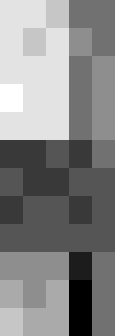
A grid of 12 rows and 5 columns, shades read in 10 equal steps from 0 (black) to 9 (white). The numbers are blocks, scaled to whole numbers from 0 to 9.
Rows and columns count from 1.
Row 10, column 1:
5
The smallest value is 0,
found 2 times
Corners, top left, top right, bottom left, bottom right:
8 4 7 4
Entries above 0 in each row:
5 5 5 5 5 5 5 5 5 5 4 4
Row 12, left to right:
7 6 6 0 4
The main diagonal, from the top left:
8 7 8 4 5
